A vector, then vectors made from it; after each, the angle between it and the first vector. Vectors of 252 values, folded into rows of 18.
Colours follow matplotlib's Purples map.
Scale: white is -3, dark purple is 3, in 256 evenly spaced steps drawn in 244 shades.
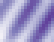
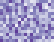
orthogonal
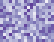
orthogonal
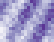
nearly parallel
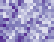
partly opposed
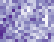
partly opposed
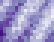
nearly opposite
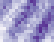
nearly parallel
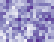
partly aligned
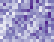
partly aligned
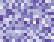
orthogonal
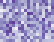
orthogonal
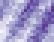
nearly parallel
